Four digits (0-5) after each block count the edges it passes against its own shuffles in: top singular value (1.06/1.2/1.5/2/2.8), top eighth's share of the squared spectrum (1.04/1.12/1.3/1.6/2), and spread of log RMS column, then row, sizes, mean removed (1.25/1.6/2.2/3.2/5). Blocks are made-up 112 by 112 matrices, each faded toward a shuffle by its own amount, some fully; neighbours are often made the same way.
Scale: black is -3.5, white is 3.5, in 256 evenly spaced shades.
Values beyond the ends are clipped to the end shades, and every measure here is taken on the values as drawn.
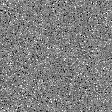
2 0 0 0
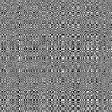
5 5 4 4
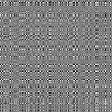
5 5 5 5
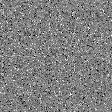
3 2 0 0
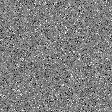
2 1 0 0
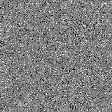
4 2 1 1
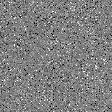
3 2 1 1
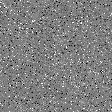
2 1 0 0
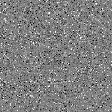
4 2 1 1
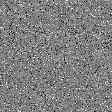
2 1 0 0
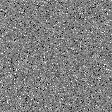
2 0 0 0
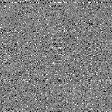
4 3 2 2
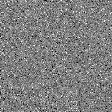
3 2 1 1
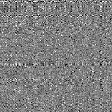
5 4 2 3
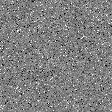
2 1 0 0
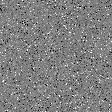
0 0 0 0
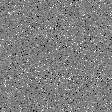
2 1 0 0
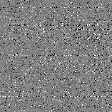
2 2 2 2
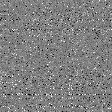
2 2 1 2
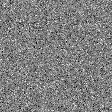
0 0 0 0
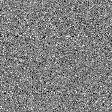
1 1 0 2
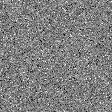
0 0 0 0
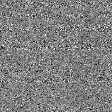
1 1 0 3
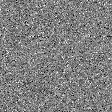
0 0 0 1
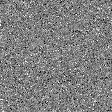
0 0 0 0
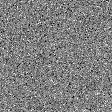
0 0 0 0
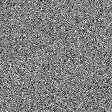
0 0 0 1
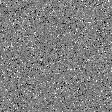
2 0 0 0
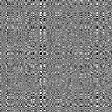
5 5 4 4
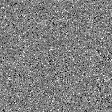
3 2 1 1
